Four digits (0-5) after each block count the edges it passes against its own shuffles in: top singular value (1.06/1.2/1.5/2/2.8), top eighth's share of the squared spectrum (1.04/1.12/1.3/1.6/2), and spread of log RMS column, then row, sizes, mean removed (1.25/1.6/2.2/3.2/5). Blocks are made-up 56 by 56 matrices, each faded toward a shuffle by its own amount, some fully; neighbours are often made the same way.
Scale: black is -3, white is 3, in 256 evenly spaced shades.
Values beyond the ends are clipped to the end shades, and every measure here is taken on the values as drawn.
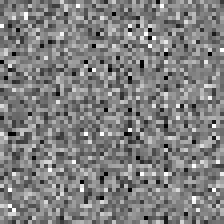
1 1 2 0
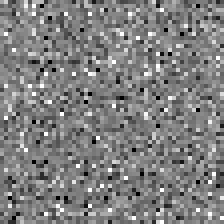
1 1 0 0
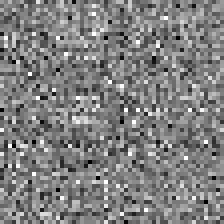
3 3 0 1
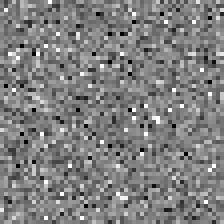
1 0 0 0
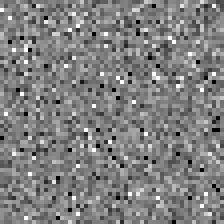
0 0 0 0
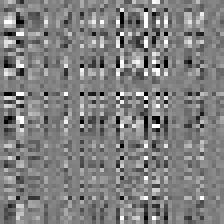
5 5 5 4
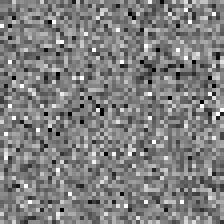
2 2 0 0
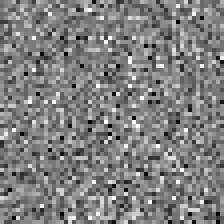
2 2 0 1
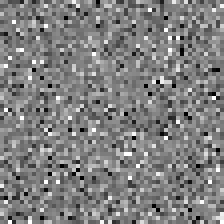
2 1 0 0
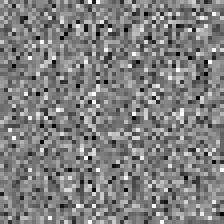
3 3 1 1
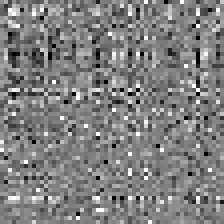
4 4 2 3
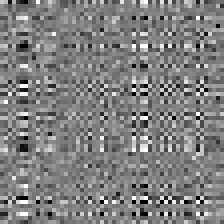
5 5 4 4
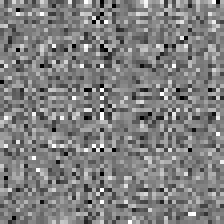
4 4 2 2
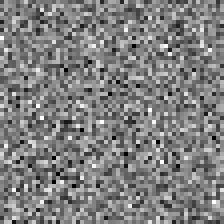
0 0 0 0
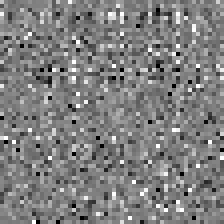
3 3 1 1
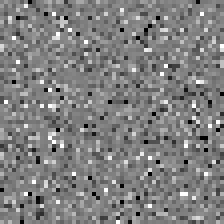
0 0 0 0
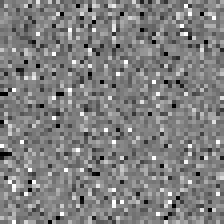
1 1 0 0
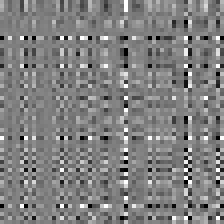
5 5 4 4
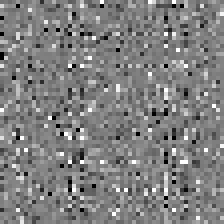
4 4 2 1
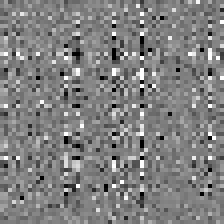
4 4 3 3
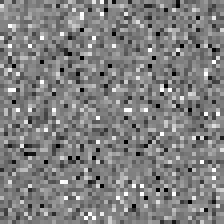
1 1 1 0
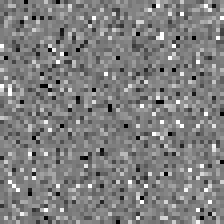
0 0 0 0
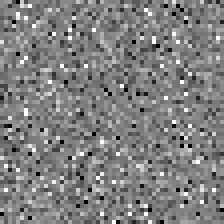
1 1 0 0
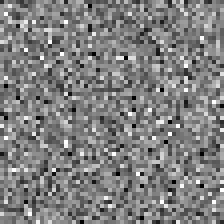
0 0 0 0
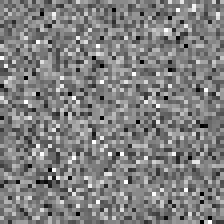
0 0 0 0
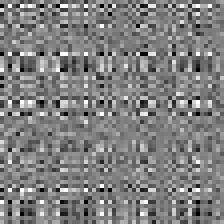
5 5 4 4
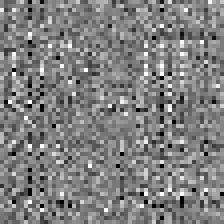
3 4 3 2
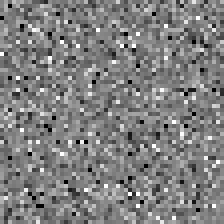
2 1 0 0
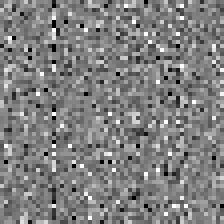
3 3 2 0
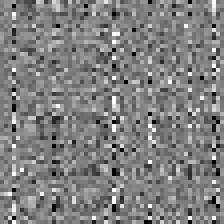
4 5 3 2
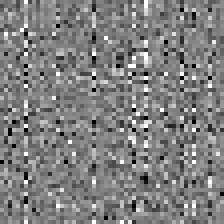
4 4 3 2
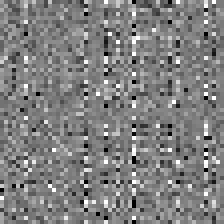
4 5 3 2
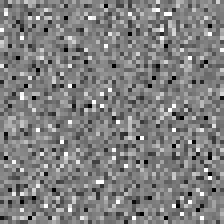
1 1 0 0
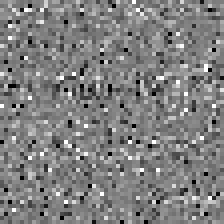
2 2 1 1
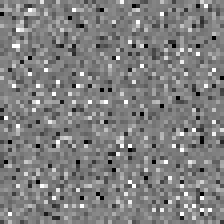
0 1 0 0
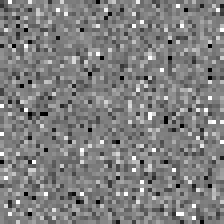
0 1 0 0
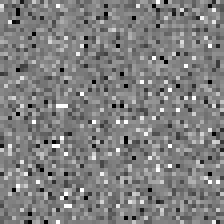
1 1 0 0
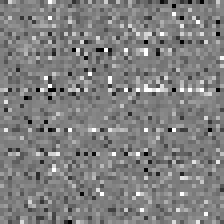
3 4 1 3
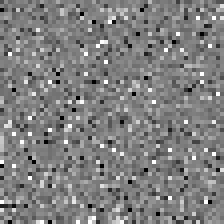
1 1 0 1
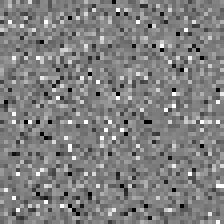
1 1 0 1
